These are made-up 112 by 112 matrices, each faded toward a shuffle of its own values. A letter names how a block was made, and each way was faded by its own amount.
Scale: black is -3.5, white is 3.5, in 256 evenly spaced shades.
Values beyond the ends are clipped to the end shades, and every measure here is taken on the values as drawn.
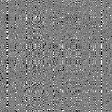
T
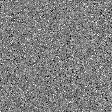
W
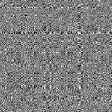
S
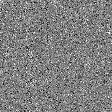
W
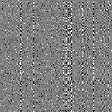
T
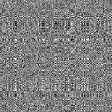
S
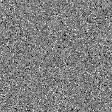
W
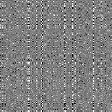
T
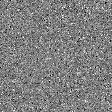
W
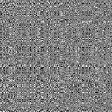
S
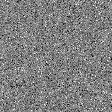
W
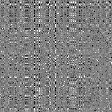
T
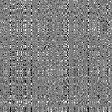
T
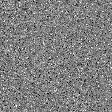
W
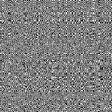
S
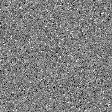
W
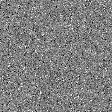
W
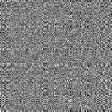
S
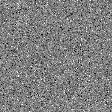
W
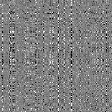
T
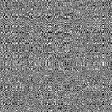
S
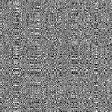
S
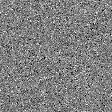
W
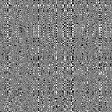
T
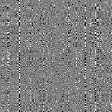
T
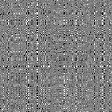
T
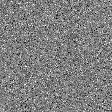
W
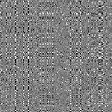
T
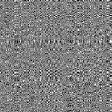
S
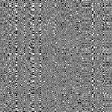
T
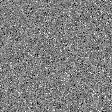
W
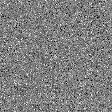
W
